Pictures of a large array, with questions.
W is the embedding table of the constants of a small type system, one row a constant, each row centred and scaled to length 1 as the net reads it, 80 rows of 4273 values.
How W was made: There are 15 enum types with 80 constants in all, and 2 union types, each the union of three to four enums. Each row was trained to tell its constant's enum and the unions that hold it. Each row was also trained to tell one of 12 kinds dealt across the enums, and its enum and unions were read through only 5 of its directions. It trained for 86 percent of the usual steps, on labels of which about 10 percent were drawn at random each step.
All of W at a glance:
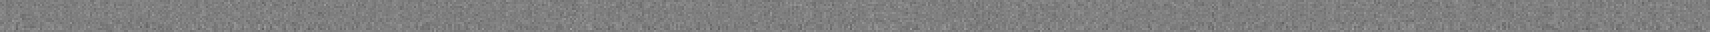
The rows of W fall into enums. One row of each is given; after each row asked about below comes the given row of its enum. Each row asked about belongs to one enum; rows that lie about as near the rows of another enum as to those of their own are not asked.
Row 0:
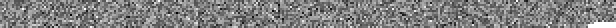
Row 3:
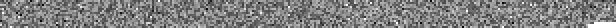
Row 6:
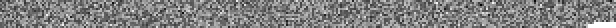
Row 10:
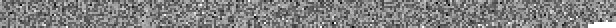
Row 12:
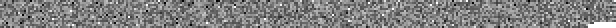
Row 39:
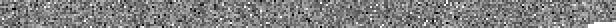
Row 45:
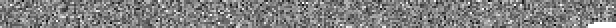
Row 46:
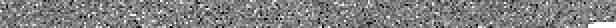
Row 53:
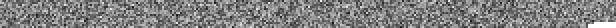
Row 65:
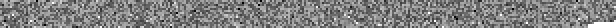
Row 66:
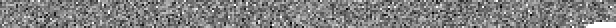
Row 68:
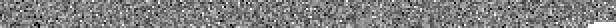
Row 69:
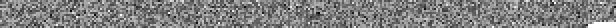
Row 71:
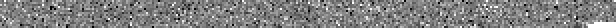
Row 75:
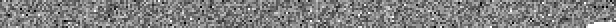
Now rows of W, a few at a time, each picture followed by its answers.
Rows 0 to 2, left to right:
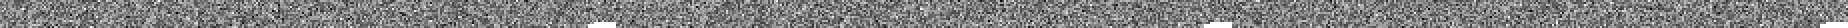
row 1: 45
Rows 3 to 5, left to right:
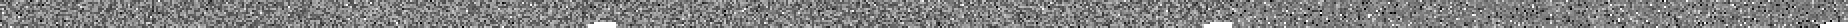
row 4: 68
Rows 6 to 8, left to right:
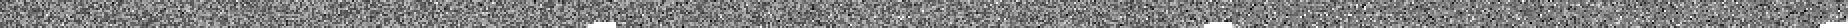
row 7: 65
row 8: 71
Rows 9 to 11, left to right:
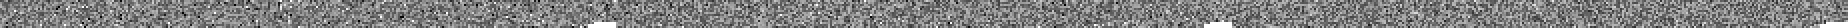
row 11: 39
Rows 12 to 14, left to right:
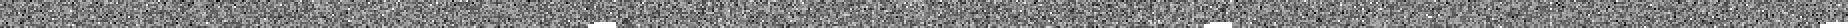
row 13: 53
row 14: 10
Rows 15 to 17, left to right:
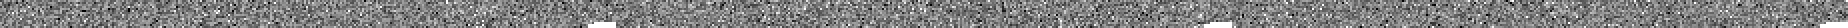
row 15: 71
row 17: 71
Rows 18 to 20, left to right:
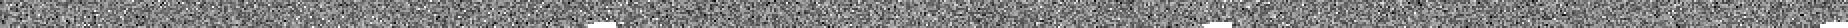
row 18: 68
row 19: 53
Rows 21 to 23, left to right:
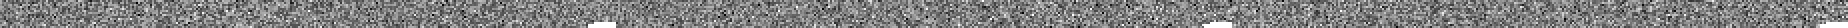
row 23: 39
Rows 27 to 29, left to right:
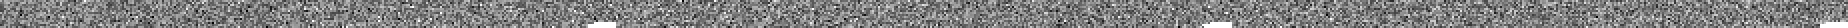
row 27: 45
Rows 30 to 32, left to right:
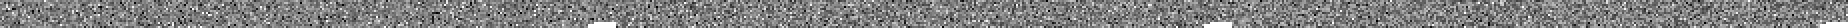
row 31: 12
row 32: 69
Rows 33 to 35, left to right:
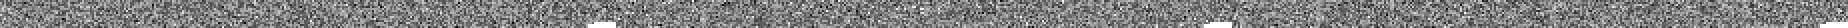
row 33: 71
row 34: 45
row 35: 69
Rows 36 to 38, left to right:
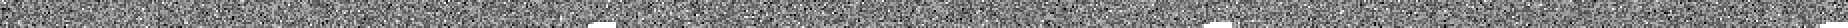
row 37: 6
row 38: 39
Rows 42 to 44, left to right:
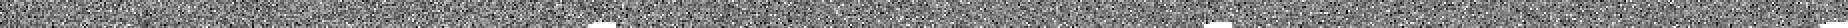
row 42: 45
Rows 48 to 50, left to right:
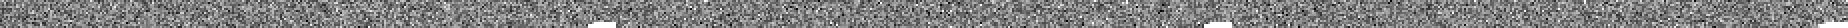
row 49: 6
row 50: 39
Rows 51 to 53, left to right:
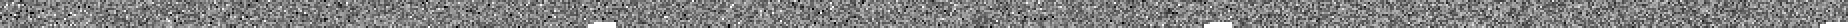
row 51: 68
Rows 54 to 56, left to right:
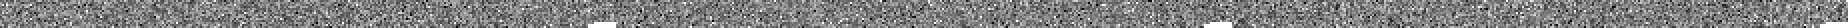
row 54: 6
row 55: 12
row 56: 53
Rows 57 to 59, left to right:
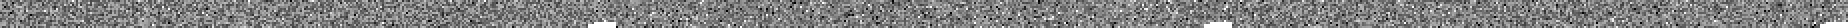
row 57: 10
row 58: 69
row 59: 6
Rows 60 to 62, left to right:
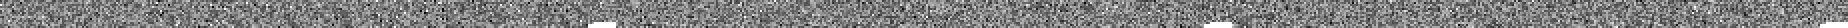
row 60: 12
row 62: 39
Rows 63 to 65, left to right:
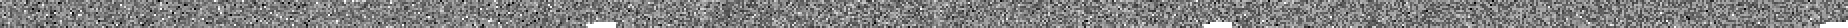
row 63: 75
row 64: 69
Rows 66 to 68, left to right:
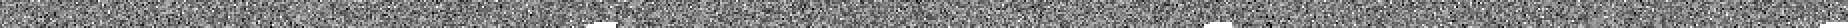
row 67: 69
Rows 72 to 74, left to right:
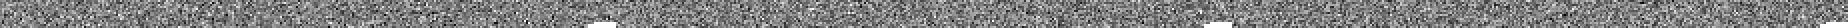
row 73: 12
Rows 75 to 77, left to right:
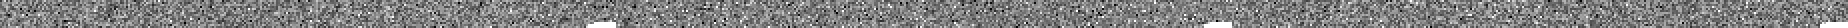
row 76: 53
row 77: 46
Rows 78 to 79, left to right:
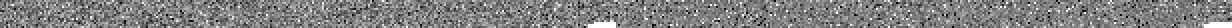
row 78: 6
